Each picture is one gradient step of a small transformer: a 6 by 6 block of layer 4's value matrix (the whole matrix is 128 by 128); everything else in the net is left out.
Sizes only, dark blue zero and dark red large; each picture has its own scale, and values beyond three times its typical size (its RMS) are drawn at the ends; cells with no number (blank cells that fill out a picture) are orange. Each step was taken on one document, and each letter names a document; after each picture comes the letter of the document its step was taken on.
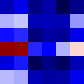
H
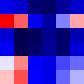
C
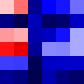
H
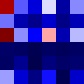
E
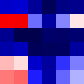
C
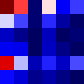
E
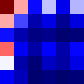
E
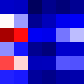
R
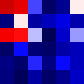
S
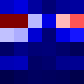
C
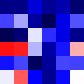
H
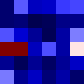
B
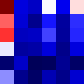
E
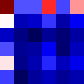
E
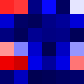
S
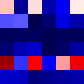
B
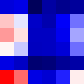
H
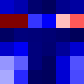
C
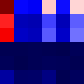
E
